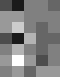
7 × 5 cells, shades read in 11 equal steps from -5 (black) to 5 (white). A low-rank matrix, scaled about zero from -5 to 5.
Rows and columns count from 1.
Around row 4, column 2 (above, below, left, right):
3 2 -2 2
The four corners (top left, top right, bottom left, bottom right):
-2 -1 0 1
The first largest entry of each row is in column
3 1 2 3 2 2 2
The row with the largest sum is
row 6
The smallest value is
-4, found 2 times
